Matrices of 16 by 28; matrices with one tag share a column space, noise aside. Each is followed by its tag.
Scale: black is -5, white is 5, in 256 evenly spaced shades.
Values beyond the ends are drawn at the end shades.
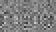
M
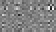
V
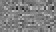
V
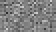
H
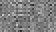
H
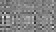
M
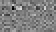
V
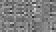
H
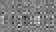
M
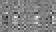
M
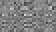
V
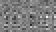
M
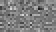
V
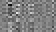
H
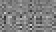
M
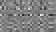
V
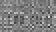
M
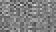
H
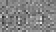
M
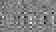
M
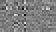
V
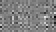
M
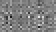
M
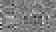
M
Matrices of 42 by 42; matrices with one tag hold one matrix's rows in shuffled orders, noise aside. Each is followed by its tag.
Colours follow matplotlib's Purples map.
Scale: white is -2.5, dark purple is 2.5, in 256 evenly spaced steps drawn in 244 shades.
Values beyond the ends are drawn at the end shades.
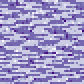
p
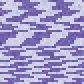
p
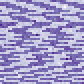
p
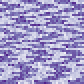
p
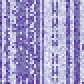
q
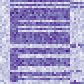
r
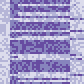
r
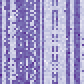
q
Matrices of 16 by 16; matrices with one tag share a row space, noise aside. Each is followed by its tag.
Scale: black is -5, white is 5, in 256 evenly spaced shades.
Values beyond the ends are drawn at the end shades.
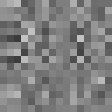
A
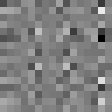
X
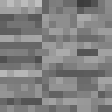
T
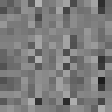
X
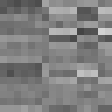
T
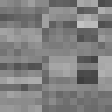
T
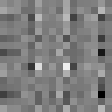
X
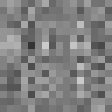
A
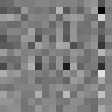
X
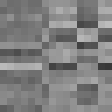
T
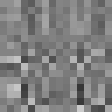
A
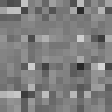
A
